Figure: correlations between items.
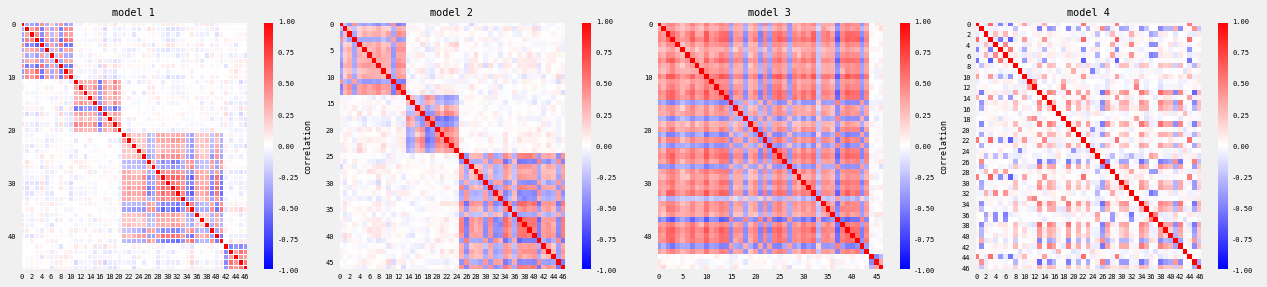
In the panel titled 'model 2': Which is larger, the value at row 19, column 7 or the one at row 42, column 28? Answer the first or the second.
the second
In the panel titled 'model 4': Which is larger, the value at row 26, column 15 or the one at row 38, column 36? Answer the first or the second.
the second
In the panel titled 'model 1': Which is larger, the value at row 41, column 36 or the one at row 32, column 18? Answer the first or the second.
the second
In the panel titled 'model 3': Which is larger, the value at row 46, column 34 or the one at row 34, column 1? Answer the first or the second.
the second
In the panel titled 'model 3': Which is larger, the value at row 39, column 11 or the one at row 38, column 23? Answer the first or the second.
the first
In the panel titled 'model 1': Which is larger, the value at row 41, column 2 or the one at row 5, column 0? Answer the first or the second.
the first
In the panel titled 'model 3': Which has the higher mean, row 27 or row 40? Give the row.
40
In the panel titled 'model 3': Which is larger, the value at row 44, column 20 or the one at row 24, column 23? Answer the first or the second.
the first
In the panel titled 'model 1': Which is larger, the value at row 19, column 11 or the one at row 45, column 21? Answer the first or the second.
the first
